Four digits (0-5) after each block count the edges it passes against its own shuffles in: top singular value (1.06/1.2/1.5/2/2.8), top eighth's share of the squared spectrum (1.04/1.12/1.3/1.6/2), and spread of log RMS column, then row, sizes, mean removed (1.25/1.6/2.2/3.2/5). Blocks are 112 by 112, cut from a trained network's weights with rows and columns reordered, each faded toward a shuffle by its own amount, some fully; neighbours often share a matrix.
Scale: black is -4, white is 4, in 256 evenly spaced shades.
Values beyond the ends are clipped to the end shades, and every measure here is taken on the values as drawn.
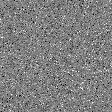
0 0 0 0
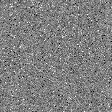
2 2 0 0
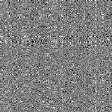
3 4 2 3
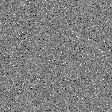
0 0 0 0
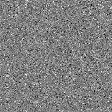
3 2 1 1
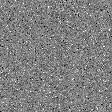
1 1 0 0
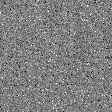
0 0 0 0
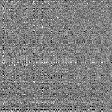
4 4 3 2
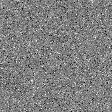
0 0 0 0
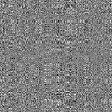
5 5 3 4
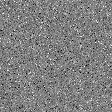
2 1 0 0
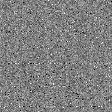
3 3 1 2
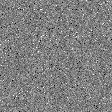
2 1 0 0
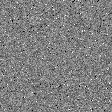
0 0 0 0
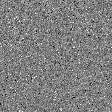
1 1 0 0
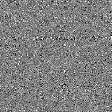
3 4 2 2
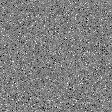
2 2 0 1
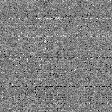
4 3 2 2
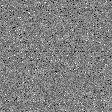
2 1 0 0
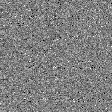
3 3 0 2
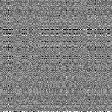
5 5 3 3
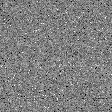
2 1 0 0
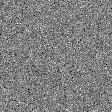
1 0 0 0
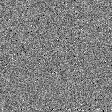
2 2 0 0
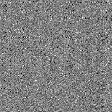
3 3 1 2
